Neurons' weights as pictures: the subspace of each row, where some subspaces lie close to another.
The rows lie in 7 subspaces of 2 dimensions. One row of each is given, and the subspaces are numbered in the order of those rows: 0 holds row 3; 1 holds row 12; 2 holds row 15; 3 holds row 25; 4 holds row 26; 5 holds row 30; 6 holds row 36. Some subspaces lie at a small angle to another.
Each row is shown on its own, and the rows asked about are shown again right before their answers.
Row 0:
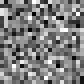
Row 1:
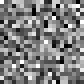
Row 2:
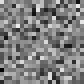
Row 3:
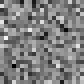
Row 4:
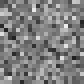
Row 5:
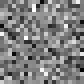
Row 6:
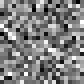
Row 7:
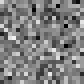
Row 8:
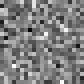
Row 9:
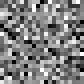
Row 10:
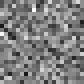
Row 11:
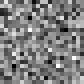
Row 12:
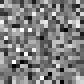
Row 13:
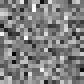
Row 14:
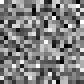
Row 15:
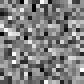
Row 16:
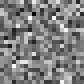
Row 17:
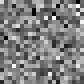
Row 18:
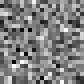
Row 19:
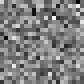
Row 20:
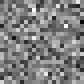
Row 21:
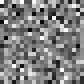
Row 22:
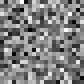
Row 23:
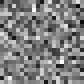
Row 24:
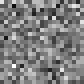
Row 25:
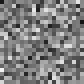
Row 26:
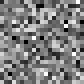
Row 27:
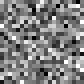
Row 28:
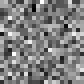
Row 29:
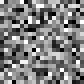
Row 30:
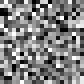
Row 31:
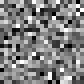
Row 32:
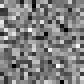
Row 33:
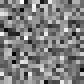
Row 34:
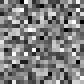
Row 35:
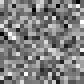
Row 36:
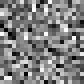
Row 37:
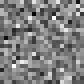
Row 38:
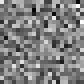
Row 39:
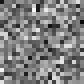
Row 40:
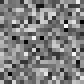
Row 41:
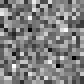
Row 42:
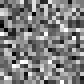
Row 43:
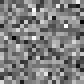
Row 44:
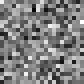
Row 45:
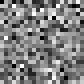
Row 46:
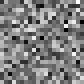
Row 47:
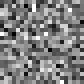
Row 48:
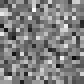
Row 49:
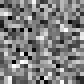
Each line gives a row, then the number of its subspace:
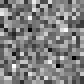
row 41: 5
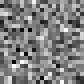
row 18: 1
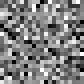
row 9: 2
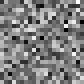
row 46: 4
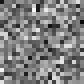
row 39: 3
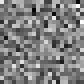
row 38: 1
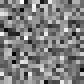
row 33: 2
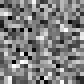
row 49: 1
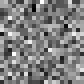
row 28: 4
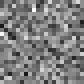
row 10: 6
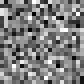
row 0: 5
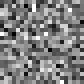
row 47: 0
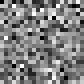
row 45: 0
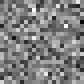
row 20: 2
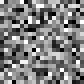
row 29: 4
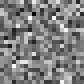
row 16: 3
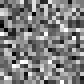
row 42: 6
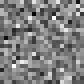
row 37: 3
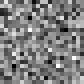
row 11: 5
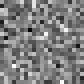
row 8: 0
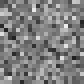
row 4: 5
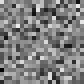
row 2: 3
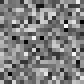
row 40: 4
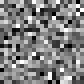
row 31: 3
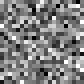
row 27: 2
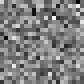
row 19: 6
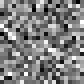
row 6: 6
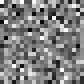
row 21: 0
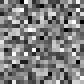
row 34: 4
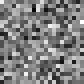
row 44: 3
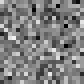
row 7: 5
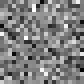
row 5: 2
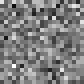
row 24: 0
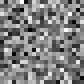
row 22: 4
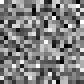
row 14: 1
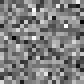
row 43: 2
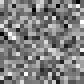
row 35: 6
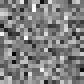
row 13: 2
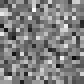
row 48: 5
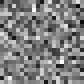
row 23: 1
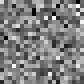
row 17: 6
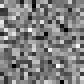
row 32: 0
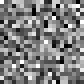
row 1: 1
